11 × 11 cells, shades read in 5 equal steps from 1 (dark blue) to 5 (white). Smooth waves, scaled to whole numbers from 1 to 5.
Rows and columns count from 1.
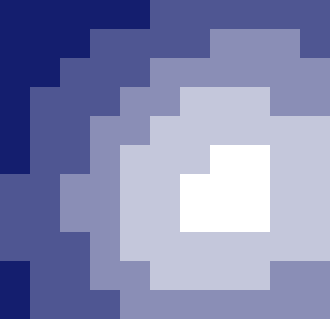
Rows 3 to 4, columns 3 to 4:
2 2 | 2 2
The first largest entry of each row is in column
6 8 6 7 6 8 7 7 5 6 5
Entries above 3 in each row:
0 0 0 3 6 7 7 7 7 4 0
